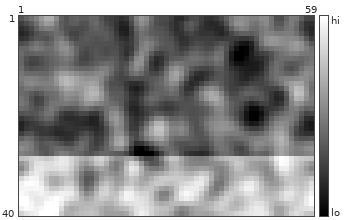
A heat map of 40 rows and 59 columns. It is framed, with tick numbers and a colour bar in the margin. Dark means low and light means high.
Overall the values sit about 50% of the way up the scale. There are no lone odd cells. A horizontal seam about 70% of the way down splits the table, and the bottom part is higher. The texture is blotchy.
